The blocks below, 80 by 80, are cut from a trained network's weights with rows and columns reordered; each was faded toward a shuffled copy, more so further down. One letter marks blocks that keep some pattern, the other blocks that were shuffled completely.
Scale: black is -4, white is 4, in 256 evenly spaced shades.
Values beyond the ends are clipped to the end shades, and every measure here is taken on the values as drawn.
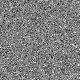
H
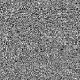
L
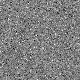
H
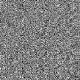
L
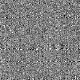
L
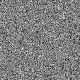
H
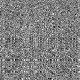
L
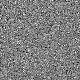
H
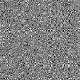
L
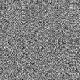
L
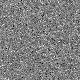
H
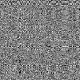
L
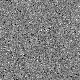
H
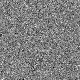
H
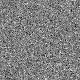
H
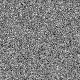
H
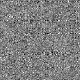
L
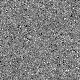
H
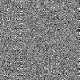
L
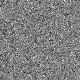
H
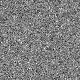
H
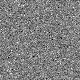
H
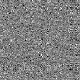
L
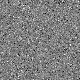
H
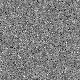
H
